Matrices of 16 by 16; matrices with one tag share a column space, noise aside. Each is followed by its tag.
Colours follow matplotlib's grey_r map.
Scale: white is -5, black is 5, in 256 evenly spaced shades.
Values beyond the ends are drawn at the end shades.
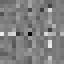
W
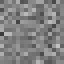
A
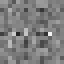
W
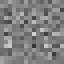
A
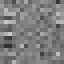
A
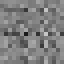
W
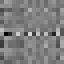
W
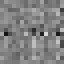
W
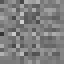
A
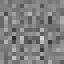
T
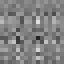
T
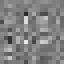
T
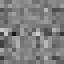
W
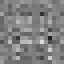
T
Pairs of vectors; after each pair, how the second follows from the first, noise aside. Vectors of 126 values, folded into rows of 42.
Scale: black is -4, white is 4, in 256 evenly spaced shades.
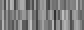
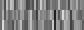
copied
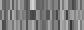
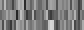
reversed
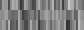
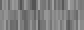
shrunk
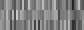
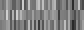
copied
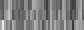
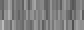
shrunk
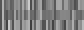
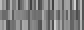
reversed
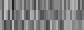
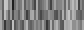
copied
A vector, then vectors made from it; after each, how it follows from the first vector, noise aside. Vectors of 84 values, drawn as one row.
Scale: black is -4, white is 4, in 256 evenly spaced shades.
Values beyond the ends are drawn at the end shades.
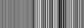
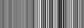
copied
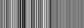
reversed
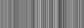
shrunk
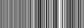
negated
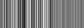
reversed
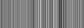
shrunk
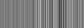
shrunk
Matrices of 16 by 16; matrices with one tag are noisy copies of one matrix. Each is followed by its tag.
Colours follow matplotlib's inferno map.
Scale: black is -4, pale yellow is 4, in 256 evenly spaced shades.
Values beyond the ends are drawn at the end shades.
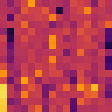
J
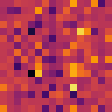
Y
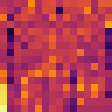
J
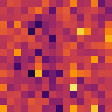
Y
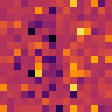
Y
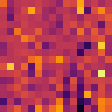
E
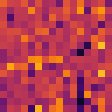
E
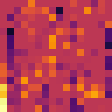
J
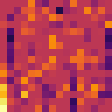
J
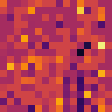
E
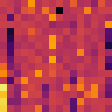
J
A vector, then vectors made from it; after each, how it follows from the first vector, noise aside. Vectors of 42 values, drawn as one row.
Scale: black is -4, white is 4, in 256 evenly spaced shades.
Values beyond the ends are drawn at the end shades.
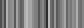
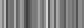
negated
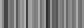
sign-scrambled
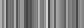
negated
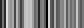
scaled up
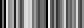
scaled up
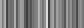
negated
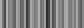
sign-scrambled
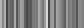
negated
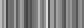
negated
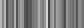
negated
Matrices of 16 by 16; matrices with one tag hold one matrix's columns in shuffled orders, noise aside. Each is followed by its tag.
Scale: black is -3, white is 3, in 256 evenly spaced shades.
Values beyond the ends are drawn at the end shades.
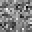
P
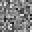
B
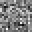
P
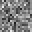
B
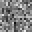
B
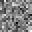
B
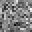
P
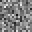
B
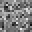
P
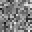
B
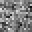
P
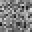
P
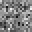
P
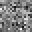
P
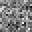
P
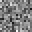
B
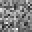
P
